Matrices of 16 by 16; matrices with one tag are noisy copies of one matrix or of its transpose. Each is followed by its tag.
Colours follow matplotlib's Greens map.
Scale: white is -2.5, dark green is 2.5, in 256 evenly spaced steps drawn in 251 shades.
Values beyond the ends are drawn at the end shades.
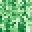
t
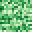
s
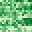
t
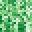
t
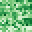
t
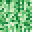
s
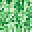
s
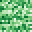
s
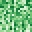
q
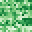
t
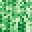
t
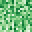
q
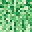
q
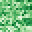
t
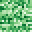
s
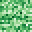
s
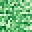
q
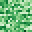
q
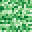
s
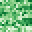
t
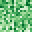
q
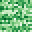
s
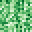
s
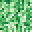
s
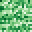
s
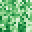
t
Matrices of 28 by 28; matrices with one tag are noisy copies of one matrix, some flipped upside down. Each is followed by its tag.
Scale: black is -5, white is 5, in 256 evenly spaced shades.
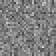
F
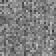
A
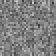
F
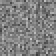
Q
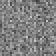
Q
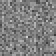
Q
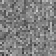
A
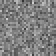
F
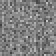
Q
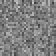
F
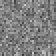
F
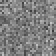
A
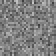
F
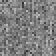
A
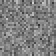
F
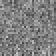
F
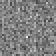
Q
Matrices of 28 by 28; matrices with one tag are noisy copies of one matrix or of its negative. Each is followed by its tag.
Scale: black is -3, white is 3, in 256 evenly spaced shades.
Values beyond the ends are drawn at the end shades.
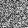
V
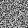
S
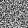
S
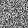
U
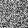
V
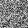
V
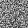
S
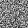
S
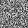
U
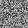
U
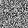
U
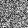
V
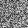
V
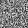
U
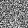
S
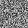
U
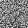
S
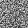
S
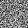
S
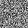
U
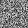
U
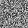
U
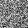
V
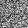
V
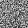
S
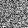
V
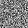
U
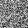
V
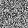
U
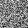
V
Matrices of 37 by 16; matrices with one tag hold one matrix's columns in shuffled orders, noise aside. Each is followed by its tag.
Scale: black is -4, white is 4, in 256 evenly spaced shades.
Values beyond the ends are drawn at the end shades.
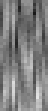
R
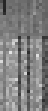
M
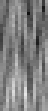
R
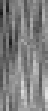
R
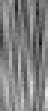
R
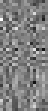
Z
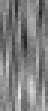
R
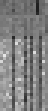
M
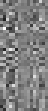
Z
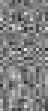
Z
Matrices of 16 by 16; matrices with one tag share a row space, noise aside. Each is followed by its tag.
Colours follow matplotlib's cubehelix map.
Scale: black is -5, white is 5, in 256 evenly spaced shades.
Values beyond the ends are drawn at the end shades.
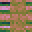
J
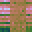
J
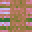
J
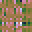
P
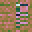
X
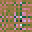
P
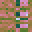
X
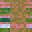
J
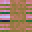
J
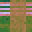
J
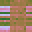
J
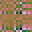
P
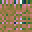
P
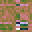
X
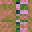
X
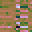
X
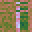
X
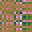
P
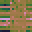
J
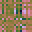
P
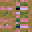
X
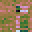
X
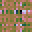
P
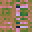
X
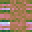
J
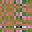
P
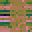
J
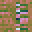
X
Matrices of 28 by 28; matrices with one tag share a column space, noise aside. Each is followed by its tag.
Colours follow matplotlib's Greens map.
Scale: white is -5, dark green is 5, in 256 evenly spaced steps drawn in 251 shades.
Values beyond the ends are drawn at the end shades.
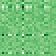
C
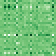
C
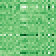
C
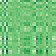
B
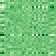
C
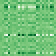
C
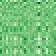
B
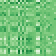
B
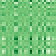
B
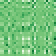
B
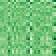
B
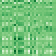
B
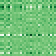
C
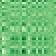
B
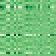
C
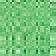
B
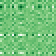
C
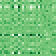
C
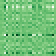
C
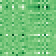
C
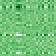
C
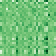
B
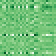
C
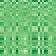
B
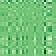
B
